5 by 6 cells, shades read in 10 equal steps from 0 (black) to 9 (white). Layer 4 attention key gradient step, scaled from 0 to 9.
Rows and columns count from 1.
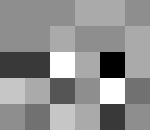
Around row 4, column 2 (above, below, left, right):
2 4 7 3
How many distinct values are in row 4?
6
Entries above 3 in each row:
6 6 3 5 5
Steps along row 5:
down up down down up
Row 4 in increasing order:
3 4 5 6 7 9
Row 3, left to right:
2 2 9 6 0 6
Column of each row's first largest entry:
4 3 3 5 3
